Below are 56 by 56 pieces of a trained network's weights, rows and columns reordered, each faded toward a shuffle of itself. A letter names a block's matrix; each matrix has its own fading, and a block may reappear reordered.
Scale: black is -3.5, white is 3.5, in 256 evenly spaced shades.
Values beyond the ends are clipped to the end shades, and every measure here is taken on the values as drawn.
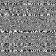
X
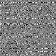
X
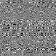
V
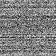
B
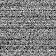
B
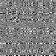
X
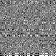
X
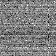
B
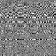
X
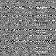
V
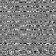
X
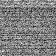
B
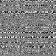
X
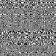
X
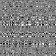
V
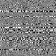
X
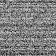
B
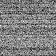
B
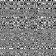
V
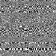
X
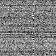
B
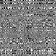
V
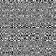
V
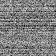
B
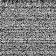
B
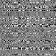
V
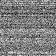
B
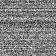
B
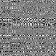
V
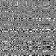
V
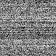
B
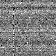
B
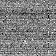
B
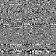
X
